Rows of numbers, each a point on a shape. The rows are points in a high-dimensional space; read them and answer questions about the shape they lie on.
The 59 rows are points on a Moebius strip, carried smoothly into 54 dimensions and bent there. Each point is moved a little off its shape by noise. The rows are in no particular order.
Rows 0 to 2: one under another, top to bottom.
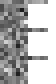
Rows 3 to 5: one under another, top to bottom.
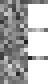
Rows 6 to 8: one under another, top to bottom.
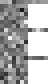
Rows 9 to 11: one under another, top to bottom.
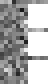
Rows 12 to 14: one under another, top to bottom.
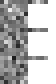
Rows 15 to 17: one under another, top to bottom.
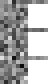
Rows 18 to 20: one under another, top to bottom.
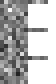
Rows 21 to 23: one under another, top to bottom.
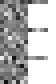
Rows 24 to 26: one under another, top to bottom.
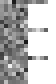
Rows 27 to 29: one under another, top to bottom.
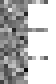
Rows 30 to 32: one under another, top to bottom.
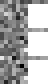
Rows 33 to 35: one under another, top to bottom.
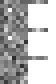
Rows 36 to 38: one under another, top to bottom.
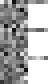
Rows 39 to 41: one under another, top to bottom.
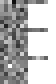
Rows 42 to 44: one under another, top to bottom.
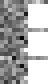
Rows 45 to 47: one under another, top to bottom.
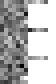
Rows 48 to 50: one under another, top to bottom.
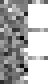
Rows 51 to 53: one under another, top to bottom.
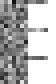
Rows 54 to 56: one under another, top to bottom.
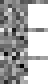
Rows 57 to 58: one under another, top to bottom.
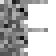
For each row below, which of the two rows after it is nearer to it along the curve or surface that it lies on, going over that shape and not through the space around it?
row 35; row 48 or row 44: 44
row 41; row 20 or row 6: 20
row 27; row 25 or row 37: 25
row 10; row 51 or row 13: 51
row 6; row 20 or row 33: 20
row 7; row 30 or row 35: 30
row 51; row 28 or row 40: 28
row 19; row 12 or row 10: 12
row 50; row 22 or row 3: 22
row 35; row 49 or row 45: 49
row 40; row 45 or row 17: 17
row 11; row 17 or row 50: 17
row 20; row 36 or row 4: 36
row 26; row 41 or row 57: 41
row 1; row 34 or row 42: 34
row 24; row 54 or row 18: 54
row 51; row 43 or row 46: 43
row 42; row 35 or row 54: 54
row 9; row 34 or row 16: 16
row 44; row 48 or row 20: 20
